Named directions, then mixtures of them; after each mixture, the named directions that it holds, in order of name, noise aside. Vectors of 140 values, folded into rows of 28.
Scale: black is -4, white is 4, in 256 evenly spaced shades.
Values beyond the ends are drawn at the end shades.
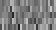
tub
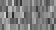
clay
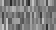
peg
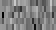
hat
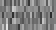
peg, tub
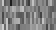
peg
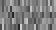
tub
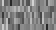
peg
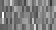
hat, peg, tub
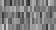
peg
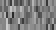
clay, peg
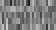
peg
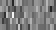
clay, tub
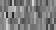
clay, peg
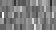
hat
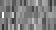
hat, peg, tub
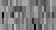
hat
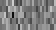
clay, tub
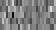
clay, tub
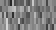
clay, peg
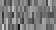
hat, peg, tub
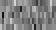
hat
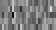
hat, tub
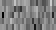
hat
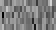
hat, peg
